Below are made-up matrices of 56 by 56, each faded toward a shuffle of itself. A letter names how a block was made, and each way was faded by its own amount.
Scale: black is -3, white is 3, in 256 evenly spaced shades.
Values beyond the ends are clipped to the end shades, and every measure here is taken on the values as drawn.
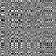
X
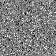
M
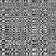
X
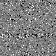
M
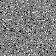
M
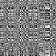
X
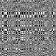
X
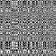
X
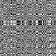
X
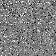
M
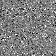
M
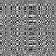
X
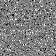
M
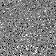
M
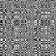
X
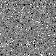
M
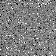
M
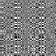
X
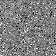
M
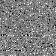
M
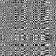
X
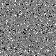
M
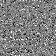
M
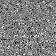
M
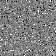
M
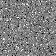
M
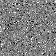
M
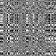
X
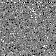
M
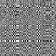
X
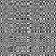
X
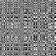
X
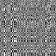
X
